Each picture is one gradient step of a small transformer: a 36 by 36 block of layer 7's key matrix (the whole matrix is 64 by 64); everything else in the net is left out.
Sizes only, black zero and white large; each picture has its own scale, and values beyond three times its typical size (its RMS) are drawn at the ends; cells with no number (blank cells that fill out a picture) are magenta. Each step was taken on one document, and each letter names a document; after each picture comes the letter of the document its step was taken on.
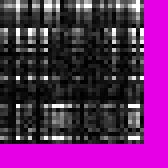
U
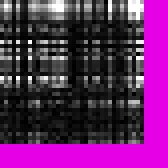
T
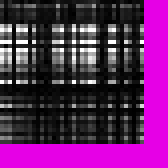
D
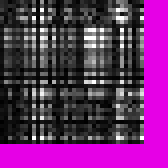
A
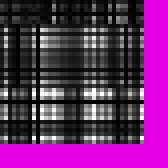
A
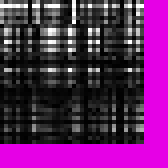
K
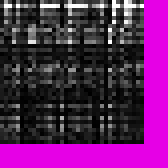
K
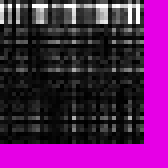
K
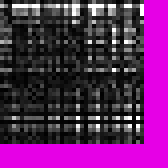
K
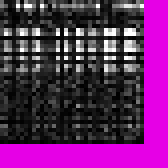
K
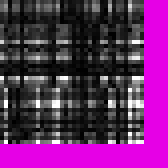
T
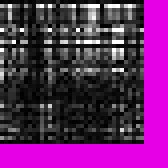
D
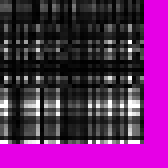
T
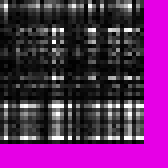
U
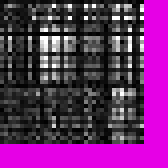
A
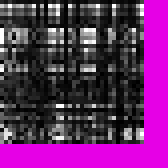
D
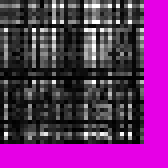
A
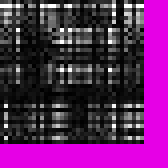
K
